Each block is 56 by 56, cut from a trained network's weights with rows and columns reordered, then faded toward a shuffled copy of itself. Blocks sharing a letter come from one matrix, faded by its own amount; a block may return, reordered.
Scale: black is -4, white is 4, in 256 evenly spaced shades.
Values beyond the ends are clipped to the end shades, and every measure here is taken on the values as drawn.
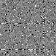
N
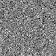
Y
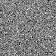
Y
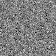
Y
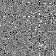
N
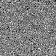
Y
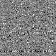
N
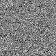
Y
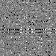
N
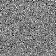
Y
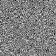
Y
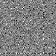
N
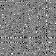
N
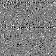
N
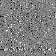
N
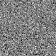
Y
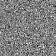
Y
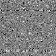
N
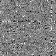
N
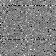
N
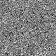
Y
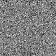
Y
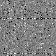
N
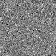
Y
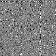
N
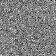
Y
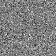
Y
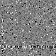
N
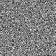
Y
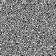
Y
